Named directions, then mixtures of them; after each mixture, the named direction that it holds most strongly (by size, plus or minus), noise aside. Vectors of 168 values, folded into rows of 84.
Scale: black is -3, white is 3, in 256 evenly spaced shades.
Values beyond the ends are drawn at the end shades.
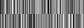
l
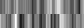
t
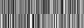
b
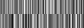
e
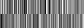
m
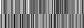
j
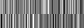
b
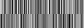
l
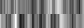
t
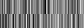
b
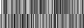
j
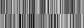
l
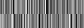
e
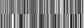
e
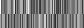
j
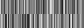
b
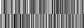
j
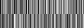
j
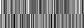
j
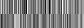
m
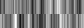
t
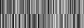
l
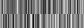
b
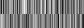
m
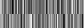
l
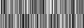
e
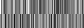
j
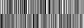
m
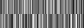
e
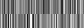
b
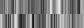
t
